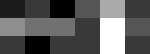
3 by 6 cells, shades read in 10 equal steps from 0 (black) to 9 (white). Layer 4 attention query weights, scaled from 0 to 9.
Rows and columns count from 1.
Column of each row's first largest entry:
5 5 5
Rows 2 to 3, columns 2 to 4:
4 4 2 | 0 2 2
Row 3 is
2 0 2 2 9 2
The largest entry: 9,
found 2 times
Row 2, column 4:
2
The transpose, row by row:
1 5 2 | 2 4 0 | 0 4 2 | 3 2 2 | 6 9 9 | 2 3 2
